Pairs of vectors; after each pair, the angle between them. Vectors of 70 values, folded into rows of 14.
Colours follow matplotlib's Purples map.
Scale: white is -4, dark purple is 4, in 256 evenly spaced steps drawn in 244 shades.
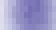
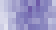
nearly parallel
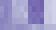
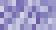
orthogonal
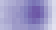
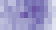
nearly parallel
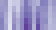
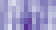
nearly parallel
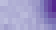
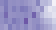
nearly opposite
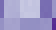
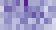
partly opposed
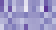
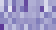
nearly opposite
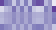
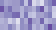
partly opposed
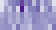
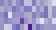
orthogonal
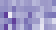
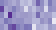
orthogonal
